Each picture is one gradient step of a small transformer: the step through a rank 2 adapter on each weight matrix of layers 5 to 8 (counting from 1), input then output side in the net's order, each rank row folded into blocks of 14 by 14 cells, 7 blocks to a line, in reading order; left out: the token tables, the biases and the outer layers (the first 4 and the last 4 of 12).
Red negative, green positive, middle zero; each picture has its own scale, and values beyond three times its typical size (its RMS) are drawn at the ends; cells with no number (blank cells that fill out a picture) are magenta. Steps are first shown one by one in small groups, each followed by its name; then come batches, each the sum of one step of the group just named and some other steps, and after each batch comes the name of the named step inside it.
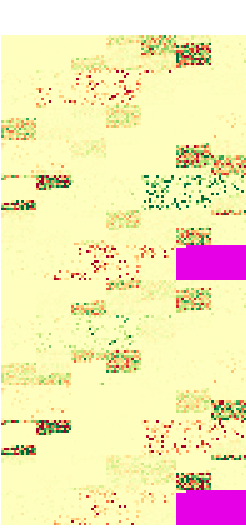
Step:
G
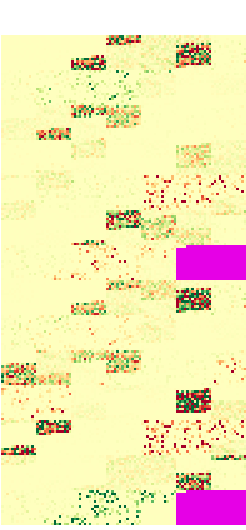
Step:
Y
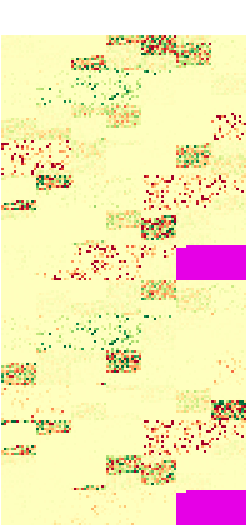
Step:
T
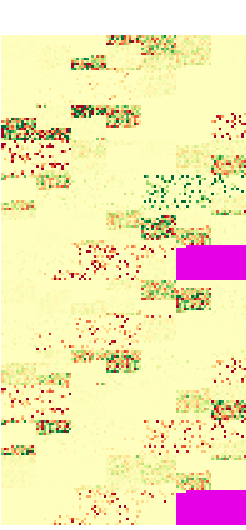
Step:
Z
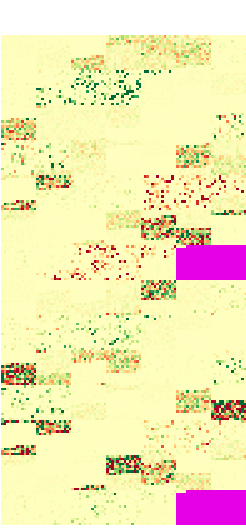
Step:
T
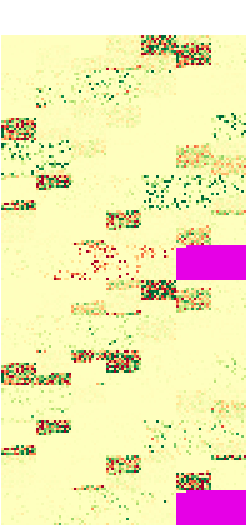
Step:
G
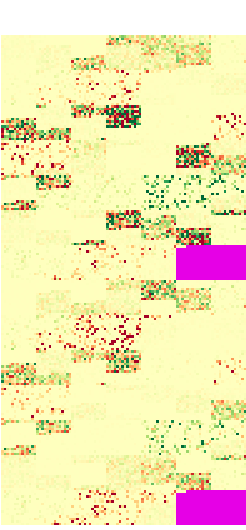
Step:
T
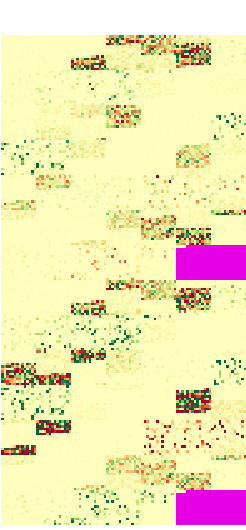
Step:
Y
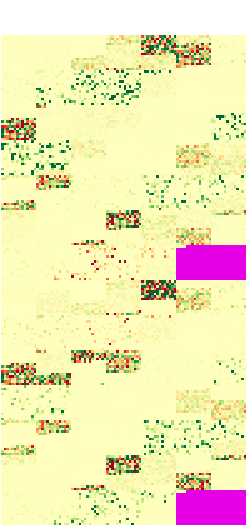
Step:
G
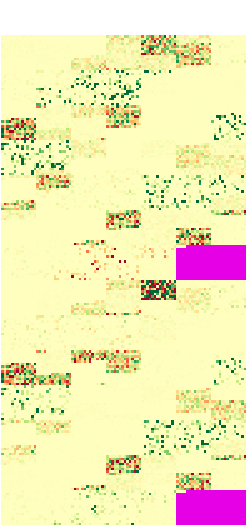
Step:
G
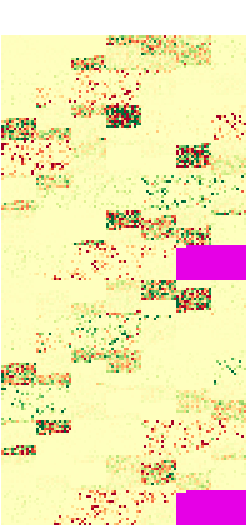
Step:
T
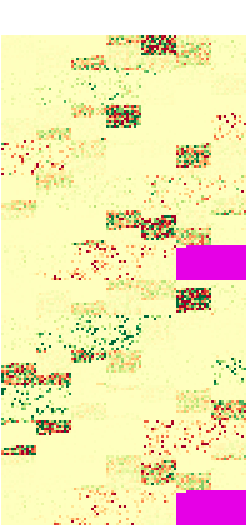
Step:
T
